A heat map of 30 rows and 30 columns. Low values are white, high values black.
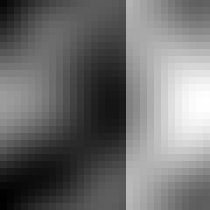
There are no lone odd cells. The bottom left is the ninth with the highest average. The ninth with the lowest average is the middle right. The left part is higher, up to a seam about 60% of the way across.
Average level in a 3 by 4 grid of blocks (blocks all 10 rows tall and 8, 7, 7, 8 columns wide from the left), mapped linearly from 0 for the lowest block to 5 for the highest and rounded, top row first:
4 4 3 2 / 3 4 3 0 / 5 4 2 2
